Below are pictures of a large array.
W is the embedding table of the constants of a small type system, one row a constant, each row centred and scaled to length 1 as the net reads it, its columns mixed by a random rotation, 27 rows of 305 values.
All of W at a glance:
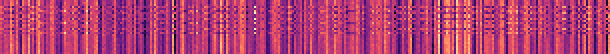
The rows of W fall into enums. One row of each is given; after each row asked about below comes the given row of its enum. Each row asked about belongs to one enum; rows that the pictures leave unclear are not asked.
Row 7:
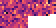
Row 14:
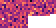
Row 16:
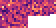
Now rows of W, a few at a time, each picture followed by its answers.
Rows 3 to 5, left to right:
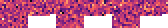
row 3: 14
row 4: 7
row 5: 16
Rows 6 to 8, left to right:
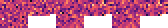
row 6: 14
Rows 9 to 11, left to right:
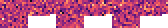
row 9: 14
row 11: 16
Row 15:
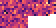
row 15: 7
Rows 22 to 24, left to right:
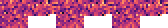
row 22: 7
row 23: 7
